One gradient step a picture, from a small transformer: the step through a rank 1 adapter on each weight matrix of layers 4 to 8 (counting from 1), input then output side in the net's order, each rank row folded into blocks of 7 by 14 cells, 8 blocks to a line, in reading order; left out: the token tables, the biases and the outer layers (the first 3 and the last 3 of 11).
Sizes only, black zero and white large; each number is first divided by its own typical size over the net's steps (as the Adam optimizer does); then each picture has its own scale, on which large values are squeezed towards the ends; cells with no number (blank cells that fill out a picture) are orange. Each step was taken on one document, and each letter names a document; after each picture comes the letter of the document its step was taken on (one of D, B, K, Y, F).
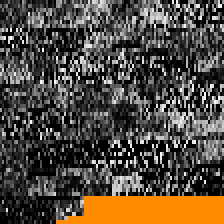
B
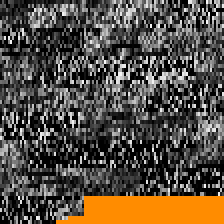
B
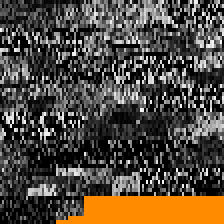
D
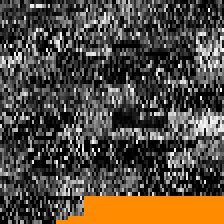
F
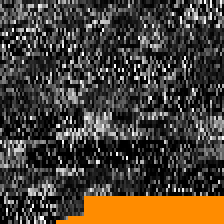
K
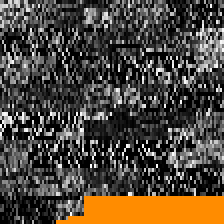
F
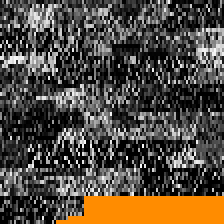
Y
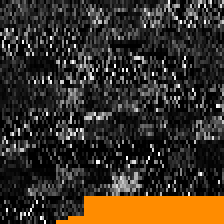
K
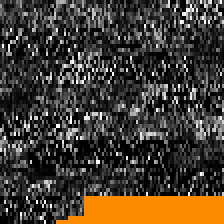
K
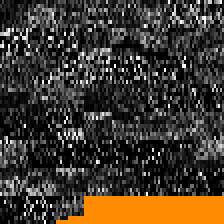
K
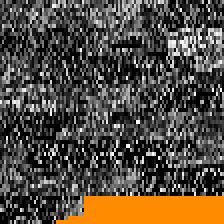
F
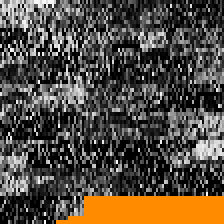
Y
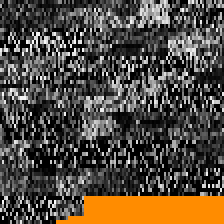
B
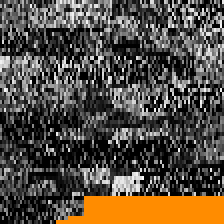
B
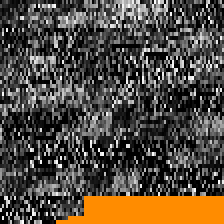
F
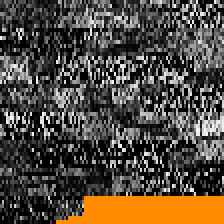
B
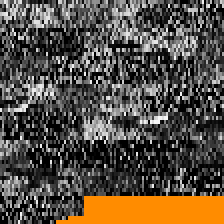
B
